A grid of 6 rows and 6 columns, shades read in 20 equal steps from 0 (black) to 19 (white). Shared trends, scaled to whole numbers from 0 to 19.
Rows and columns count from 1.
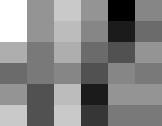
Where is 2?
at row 2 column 5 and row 5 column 4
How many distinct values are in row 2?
6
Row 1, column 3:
15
